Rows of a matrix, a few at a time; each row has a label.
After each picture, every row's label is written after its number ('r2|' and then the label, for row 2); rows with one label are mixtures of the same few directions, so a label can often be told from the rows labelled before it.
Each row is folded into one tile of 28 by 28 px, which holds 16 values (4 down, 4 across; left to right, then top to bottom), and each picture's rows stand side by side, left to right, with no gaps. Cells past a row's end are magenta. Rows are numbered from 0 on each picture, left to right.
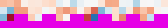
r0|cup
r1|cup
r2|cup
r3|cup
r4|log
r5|cup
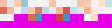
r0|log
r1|cup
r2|cup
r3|log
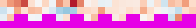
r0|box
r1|log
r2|cup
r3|cup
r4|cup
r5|log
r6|cup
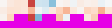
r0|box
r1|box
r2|cup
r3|cup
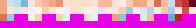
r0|box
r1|box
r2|box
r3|cup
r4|cup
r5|cup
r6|box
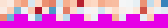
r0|cup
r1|log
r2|log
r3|cup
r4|box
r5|log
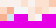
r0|cup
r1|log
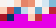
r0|cup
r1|log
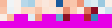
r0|log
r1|box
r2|box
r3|cup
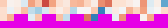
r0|log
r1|cup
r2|cup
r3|cup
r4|cup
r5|log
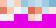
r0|log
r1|box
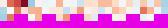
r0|box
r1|box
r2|log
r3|cup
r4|log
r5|log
